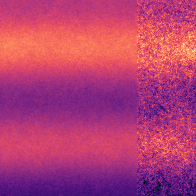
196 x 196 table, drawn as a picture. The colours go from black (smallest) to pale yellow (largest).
Stripes running across repeat 2 times from top to bottom. The left part is calmer, up to a seam about 70% of the way across. The field climbs toward the top. The values follow a bell shape.
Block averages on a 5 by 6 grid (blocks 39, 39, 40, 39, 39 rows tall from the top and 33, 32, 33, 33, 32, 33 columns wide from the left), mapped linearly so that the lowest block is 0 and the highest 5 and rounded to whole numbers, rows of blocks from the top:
4 4 4 4 4 3 | 5 5 5 5 5 5 | 1 1 1 1 1 1 | 3 3 3 3 3 3 | 0 0 0 0 0 0
